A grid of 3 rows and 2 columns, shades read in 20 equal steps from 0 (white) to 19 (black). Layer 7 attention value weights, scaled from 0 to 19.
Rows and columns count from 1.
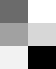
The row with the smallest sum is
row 2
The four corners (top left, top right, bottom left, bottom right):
11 0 1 19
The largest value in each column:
11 19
